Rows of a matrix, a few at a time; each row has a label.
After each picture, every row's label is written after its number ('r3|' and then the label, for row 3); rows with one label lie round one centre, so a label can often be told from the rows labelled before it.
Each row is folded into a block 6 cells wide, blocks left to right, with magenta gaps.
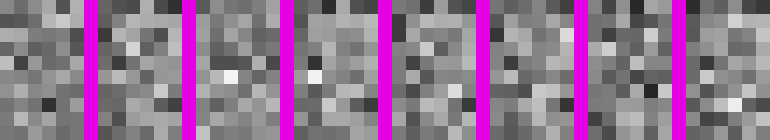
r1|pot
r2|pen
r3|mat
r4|pen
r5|pen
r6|pen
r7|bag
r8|pen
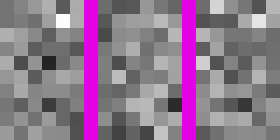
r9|pot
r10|pen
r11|pot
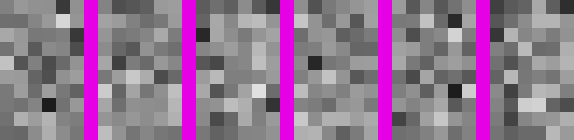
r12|pot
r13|mat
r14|pen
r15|mat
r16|bag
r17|pen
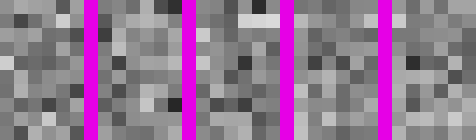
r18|pot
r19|pen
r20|pot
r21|mat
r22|mat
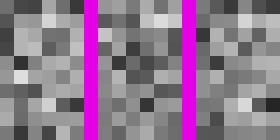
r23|pen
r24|pot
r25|pen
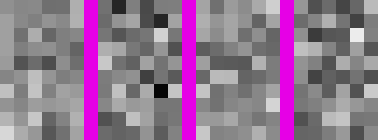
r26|mat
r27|bag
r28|mat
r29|bag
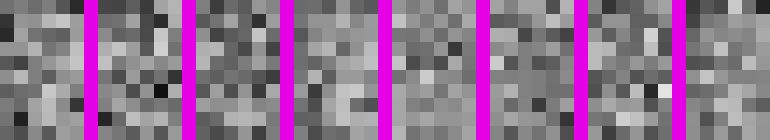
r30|pen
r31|bag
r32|bag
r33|pen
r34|mat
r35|pot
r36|bag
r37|pen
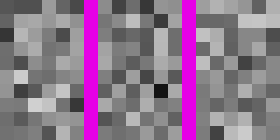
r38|pen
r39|bag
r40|pot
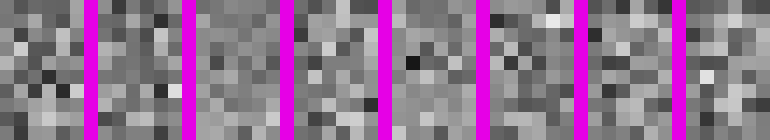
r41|bag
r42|bag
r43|mat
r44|pen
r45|mat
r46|pot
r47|pen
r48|pen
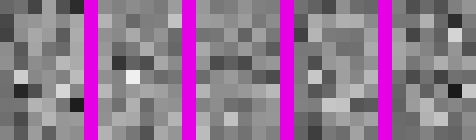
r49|pen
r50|mat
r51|mat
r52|pen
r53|bag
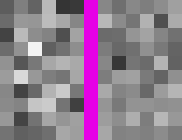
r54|pen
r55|mat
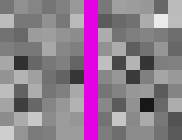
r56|mat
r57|pot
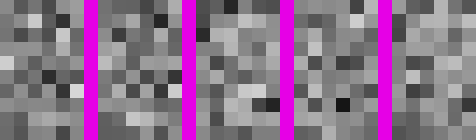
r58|bag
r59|bag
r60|pen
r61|pot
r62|pen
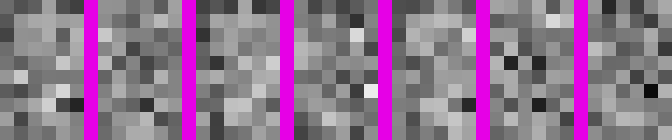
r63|pen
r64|pot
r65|pen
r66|bag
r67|pen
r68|pot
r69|bag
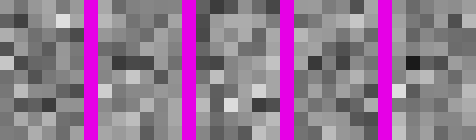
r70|pot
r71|mat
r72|pen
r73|pot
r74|mat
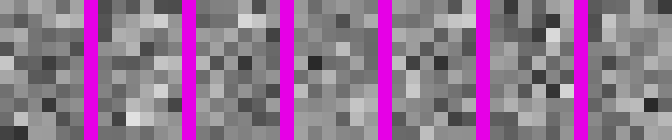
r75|pot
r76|pen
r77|pot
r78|mat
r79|pot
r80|bag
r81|pen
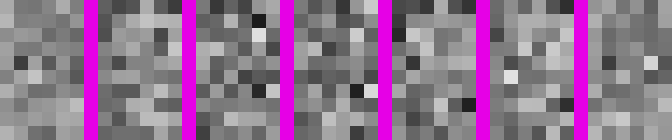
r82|mat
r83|pen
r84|bag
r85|bag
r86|pen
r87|pen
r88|mat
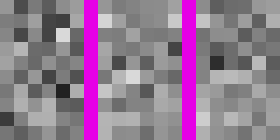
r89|bag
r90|mat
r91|mat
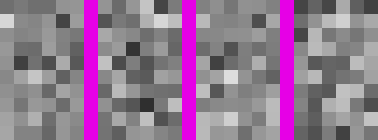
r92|mat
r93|pot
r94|mat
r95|pen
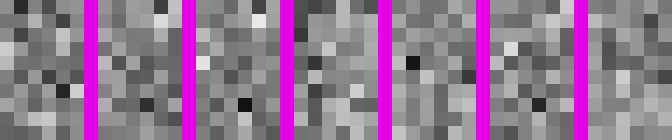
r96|bag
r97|pot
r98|pot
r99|pen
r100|mat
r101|pot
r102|mat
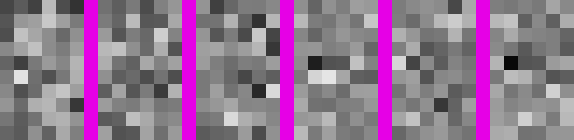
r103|pen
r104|bag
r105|bag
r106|mat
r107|pot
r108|mat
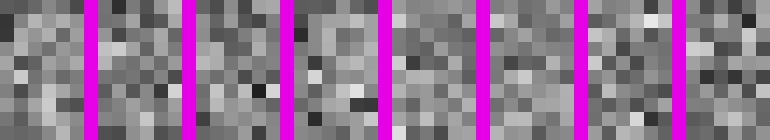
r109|pen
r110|bag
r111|bag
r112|pen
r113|mat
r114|mat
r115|pot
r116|bag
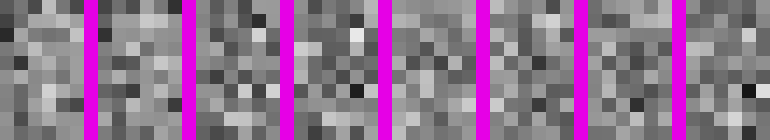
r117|pen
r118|pen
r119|bag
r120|bag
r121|mat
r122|pot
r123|pot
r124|bag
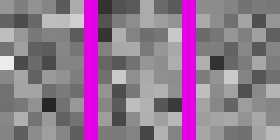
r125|pot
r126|pen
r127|mat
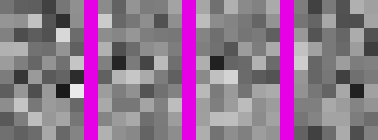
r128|bag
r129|mat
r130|mat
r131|bag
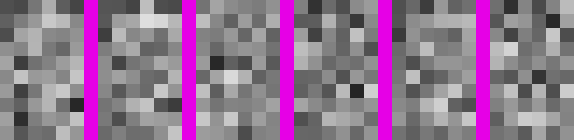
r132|pen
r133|pen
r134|mat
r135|bag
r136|pen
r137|bag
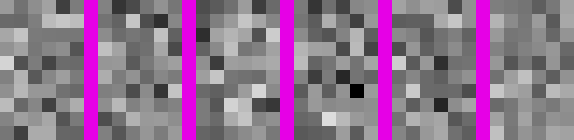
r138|pot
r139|bag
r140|pen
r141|bag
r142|pot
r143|mat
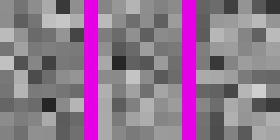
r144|pot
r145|mat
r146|pen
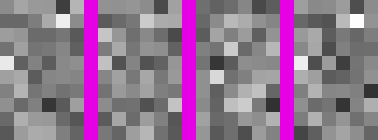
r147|pot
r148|pot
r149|pen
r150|pot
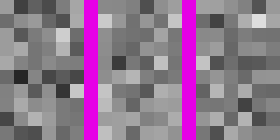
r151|bag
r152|mat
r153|pot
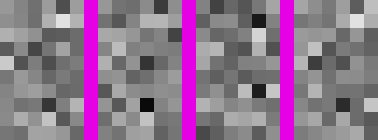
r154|pot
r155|pot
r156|bag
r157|pot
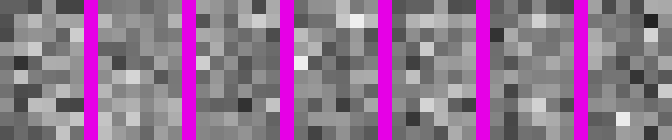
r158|pen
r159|mat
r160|pot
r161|pot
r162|pen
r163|pen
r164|bag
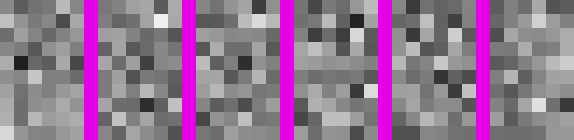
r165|mat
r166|pot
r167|pot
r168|bag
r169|bag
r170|pen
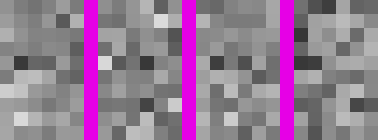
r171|mat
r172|pot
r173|mat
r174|pen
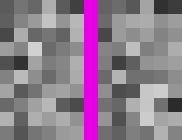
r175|pen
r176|pen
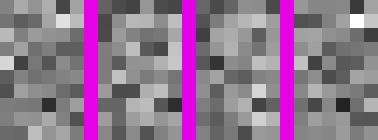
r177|pot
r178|pen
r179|pen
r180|pot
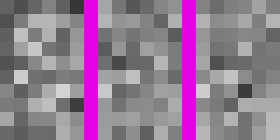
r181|pen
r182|mat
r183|mat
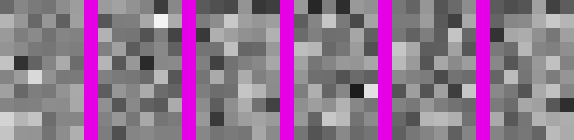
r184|mat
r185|pot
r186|pen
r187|bag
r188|bag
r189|pen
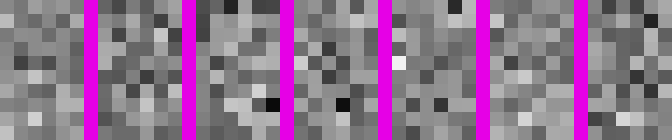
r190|mat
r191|bag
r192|pen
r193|pot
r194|pot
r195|mat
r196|bag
